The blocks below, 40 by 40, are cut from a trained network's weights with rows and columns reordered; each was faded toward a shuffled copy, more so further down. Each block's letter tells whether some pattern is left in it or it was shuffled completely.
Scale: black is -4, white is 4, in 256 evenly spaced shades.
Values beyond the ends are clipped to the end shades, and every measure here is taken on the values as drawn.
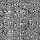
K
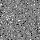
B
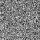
K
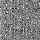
K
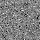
B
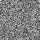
B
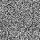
K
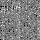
K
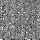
K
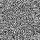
K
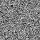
B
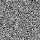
K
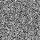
B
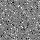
B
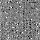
K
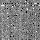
K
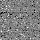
K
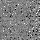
K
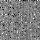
K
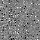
K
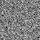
K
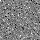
B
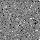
B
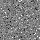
B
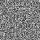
K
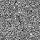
K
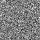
K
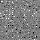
K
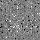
K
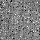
K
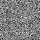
B
